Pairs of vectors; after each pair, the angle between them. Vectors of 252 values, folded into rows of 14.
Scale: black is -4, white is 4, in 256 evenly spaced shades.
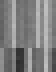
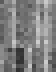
nearly parallel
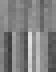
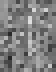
partly aligned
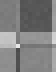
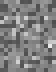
orthogonal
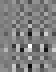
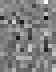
partly aligned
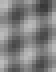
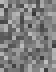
orthogonal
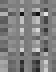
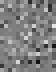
orthogonal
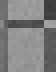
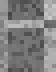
nearly opposite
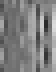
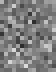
orthogonal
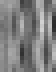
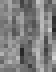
nearly parallel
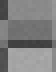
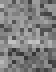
partly opposed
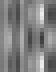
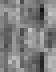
nearly opposite
